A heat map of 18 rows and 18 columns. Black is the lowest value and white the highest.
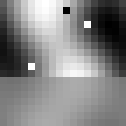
Calmest part: bottom middle. Lone odd cells: 3, 2 higher and 1 lower than their neighbours. Seam: horizontal, 60% of the way down, the bottom part calmer. Average level on the scale: 50%. Stripes: none. Ninth with the lowest average: top right.
